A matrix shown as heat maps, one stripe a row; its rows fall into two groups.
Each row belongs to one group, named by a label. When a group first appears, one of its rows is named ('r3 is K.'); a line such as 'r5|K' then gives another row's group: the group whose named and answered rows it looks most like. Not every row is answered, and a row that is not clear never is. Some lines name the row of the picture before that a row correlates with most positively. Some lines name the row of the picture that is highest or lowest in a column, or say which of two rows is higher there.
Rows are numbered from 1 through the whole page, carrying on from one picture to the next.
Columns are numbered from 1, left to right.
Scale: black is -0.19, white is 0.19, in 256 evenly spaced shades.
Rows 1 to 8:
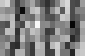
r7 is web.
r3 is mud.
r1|mud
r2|mud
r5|mud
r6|mud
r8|web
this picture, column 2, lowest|4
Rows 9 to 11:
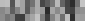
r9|web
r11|mud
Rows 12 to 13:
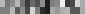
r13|mud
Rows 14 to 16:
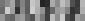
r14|mud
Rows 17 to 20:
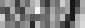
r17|mud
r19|web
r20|web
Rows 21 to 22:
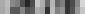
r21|web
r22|web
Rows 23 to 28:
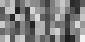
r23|mud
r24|mud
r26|web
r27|web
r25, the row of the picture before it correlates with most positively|22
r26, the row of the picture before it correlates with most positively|22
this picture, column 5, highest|28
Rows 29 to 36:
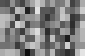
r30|web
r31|mud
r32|web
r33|mud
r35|mud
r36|web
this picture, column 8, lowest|32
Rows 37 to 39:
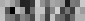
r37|web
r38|web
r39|web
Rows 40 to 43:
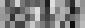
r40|web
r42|web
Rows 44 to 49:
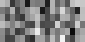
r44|web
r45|mud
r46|mud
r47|web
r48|mud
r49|web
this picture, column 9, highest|49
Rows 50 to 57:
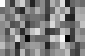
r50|web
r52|web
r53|web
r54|mud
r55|web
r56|mud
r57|mud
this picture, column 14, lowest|55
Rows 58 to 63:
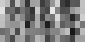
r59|web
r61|web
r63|web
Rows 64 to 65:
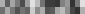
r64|mud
